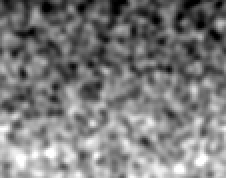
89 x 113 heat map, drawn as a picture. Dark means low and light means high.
The field climbs toward the bottom. On average the colour sits 50% of the way up the scale. The texture is blotchy. There are no lone odd cells. There are no regular stripes.
